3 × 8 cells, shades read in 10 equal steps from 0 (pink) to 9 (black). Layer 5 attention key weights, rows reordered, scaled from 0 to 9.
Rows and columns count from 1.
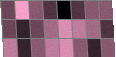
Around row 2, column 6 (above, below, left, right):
6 4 1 3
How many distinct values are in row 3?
4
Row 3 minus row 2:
-3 0 -1 -1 0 2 4 -2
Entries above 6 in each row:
1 1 2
